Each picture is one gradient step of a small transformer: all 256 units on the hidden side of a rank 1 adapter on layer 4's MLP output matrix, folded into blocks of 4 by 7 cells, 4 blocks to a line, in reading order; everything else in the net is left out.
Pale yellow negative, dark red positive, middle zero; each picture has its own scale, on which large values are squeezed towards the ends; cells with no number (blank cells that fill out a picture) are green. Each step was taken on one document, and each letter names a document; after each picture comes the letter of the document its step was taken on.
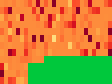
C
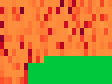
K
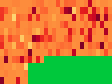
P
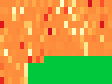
K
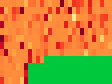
K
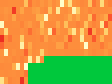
K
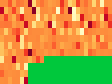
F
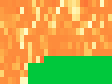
F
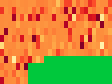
P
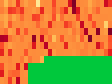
C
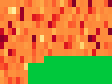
C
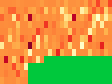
P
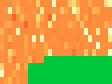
C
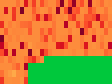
K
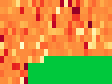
F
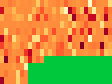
P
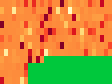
K
